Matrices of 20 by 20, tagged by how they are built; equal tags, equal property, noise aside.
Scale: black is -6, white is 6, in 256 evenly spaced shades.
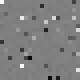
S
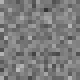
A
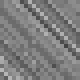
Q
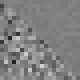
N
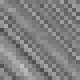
Q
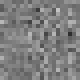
A
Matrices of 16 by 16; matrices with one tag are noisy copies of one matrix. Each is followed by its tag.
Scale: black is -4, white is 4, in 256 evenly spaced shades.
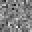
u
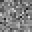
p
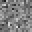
u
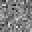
u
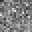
p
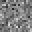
u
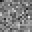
p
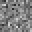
u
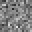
u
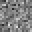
u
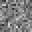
u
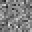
u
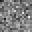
p
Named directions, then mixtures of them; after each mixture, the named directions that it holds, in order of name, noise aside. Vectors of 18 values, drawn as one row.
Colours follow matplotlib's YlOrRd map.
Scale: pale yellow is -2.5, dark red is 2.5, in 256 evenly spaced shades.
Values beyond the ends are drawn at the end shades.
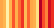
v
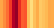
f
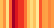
f, v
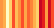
v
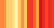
f, v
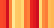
f, v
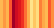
f, v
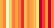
v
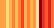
v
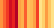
f, v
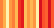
v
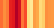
f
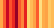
f, v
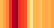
f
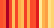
v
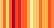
f, v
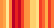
f, v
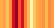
f, v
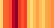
f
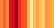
f
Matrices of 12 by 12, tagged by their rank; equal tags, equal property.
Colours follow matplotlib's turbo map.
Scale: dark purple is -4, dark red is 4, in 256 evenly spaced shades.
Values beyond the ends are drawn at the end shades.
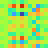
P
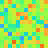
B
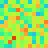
B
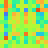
P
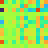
P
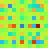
P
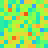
B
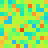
B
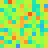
B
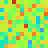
B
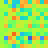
P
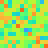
B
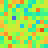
B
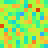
B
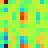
P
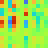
P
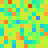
B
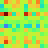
P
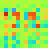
P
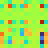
P
